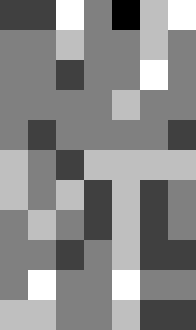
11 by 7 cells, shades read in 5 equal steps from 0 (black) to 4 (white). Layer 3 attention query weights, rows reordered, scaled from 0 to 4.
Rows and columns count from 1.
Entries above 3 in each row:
2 0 1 0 0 0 0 0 0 2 0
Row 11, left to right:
3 3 2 2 3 1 1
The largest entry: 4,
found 5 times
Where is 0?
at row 1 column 5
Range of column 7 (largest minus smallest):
3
